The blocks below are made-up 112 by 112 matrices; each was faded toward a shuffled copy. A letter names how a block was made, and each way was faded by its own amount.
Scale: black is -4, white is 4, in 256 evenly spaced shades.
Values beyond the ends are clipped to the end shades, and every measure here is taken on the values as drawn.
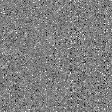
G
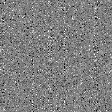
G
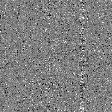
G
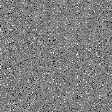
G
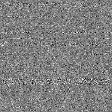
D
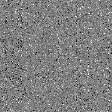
G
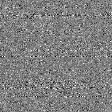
D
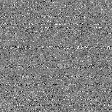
D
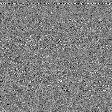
D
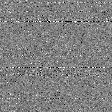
D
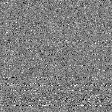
D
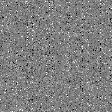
G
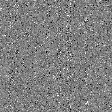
G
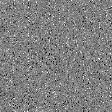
G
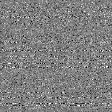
D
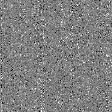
G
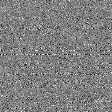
D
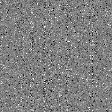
G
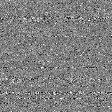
D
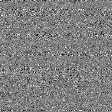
D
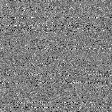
D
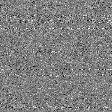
D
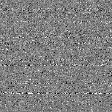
D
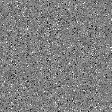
G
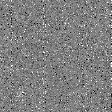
G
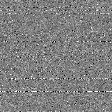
D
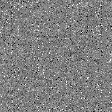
G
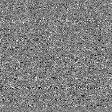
D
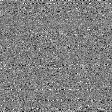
D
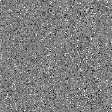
G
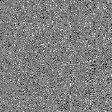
G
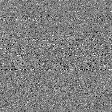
D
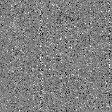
G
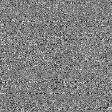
D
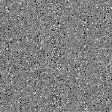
G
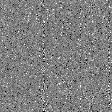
G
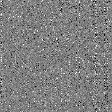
G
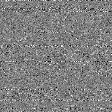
D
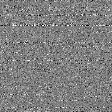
D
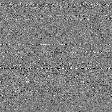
D
